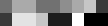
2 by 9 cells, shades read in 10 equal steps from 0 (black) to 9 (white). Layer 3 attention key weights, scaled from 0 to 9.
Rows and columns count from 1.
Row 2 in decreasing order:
9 8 8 7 2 1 1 0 0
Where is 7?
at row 1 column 8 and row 2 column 4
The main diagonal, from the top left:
4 8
